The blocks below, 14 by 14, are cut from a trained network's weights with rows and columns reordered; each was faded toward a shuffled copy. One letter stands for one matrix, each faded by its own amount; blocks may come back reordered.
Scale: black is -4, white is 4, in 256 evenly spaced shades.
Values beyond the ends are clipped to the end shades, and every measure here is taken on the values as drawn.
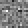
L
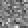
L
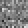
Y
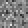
L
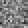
L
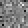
Y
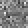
L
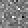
Y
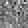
Y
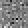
Y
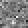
L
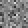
L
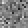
Y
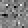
Y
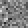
L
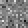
Y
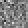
L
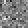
L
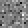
Y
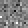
Y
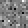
Y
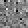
Y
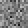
L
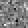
Y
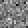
L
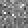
Y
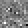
Y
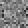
L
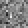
L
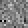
L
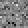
Y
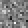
Y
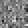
L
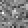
L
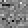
Y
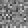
L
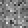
Y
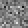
L
